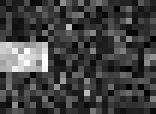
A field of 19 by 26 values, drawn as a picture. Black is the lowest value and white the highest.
Histogram: skewed, a long tail of high values. Odd patch: higher, in the middle left. Ninth with the highest average: middle left.
